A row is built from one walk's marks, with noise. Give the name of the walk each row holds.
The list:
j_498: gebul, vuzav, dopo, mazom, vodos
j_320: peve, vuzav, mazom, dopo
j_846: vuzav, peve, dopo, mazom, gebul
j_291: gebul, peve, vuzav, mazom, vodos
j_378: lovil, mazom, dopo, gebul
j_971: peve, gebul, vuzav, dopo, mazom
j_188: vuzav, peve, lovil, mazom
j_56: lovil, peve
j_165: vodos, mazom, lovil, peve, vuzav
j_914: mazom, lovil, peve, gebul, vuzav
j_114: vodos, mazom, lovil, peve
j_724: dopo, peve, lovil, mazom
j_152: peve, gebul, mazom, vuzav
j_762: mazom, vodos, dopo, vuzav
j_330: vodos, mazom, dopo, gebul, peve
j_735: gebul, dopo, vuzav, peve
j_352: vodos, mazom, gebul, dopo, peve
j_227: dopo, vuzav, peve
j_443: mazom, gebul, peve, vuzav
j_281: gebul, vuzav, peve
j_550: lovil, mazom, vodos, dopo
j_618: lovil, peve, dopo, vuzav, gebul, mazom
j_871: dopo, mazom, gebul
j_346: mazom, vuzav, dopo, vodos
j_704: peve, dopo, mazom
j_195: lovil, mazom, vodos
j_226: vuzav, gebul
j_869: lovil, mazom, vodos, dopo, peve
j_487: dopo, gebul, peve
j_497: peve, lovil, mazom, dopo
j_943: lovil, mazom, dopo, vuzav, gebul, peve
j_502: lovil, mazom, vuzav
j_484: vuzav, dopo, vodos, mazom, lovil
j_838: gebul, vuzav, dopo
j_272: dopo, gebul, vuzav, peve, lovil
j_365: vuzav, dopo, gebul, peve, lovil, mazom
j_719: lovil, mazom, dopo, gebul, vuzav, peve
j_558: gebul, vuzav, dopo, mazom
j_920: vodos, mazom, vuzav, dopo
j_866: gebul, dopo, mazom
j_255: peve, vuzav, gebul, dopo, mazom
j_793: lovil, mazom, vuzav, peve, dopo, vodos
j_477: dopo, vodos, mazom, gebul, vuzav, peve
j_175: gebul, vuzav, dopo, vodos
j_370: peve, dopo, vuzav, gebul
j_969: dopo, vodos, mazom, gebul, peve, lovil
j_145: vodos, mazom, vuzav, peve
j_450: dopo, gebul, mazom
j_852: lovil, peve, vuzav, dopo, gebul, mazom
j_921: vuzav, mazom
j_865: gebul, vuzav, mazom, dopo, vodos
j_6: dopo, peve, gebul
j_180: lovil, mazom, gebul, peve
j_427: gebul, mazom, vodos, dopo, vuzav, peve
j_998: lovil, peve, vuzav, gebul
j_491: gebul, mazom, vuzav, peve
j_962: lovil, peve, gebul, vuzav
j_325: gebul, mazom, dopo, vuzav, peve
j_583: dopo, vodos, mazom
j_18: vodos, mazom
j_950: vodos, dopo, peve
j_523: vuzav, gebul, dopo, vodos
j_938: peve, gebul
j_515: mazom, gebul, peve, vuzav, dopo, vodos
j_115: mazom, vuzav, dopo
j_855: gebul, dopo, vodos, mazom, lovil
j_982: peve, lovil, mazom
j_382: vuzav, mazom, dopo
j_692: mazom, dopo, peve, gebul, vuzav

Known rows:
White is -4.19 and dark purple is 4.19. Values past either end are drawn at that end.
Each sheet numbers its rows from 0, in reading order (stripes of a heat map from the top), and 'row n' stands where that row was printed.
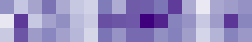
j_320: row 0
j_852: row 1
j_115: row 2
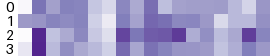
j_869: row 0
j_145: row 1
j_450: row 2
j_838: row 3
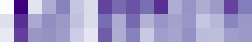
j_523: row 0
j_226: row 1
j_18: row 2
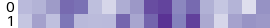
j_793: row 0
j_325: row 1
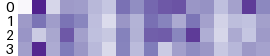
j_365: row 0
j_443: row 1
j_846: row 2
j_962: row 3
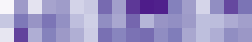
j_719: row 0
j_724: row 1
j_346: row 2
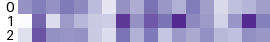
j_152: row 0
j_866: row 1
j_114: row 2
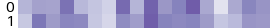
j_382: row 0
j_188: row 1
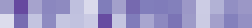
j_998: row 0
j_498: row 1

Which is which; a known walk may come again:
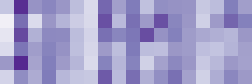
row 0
j_56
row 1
j_330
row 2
j_427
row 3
j_180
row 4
j_962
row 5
j_871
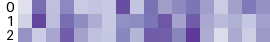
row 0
j_498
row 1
j_515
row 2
j_846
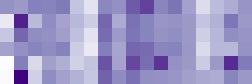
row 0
j_491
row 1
j_838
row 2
j_920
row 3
j_145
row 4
j_378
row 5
j_175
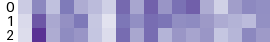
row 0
j_865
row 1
j_477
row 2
j_226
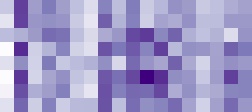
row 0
j_938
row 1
j_18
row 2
j_793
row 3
j_855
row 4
j_943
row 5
j_735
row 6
j_352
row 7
j_558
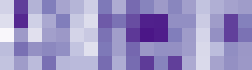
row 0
j_370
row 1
j_272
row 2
j_719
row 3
j_921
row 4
j_325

